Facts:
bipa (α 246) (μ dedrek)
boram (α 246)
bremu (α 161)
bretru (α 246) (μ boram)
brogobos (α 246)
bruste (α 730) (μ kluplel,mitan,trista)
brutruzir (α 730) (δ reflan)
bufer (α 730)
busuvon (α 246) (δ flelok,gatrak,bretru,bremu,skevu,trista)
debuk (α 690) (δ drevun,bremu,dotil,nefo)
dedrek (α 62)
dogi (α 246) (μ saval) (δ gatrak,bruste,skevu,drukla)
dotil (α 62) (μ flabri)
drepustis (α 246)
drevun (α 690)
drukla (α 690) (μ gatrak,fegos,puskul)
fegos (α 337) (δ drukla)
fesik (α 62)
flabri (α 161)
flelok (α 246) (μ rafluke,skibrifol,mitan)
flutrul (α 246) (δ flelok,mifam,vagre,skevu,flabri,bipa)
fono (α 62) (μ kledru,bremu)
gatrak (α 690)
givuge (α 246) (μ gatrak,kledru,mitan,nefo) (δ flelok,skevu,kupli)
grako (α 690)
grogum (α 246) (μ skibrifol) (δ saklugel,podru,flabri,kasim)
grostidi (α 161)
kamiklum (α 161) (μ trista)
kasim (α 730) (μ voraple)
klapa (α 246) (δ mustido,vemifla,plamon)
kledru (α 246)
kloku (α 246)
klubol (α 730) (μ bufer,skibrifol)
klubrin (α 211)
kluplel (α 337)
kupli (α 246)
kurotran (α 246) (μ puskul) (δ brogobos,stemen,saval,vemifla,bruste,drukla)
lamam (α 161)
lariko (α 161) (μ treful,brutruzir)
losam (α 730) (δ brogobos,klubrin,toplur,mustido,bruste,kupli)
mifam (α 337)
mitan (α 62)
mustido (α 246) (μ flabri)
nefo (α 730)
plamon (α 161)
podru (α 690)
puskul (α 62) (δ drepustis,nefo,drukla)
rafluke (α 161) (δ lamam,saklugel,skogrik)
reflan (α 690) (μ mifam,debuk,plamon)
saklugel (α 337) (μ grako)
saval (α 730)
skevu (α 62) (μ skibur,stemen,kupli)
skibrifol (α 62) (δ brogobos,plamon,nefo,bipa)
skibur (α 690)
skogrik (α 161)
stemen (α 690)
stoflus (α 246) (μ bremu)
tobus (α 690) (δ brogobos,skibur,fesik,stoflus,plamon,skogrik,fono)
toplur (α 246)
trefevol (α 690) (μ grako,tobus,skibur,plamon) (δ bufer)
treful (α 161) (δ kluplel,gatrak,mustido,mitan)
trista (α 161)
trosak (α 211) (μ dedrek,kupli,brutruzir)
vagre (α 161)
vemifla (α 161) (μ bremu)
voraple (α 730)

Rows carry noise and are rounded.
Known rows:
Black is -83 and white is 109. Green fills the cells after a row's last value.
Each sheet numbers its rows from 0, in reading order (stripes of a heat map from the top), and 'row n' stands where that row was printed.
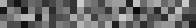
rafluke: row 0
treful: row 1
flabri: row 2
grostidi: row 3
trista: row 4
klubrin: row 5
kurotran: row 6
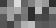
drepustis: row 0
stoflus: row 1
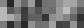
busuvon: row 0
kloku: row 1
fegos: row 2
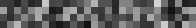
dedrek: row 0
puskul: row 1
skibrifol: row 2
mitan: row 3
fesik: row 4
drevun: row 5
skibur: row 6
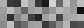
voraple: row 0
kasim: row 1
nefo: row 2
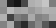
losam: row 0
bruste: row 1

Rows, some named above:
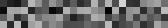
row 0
tobus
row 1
kamiklum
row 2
klapa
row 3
bremu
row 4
kupli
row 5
klubrin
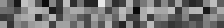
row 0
saklugel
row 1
brutruzir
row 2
plamon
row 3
dotil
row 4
puskul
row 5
saval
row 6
kupli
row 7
skevu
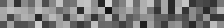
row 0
saval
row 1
saval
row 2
klubol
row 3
bufer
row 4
drepustis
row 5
kluplel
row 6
fono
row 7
grako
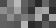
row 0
drepustis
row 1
skibrifol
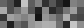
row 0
mifam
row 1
lariko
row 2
debuk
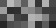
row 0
gatrak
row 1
givuge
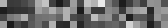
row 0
grogum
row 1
brogobos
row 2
puskul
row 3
flelok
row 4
grako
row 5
bipa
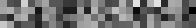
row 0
kasim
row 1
bipa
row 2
podru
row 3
vemifla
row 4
bremu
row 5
drukla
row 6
kledru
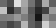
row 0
bretru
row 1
trosak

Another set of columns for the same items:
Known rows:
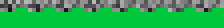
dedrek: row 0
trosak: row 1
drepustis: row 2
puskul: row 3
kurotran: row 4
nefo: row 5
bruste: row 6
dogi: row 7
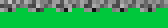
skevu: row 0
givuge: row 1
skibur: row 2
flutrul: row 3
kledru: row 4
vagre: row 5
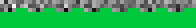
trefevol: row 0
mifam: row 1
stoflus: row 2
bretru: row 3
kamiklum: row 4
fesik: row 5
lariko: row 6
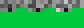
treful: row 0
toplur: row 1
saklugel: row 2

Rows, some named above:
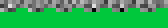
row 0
flelok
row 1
klubol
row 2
skibrifol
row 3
stoflus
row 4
stoflus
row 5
drukla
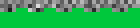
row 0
plamon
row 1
grogum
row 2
skibrifol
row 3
kluplel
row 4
skibrifol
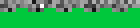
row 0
debuk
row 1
bufer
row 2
tobus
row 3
dedrek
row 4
skibrifol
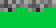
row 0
fegos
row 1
klubrin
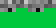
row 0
fono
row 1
bremu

